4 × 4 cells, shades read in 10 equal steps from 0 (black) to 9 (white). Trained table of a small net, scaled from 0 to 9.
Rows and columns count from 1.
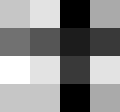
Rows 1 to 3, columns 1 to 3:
7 8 0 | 4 3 1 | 9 8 2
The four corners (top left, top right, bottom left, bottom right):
7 6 7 6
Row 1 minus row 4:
0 1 0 0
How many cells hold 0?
2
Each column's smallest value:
4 3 0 2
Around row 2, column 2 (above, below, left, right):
8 8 4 1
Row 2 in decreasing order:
4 3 2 1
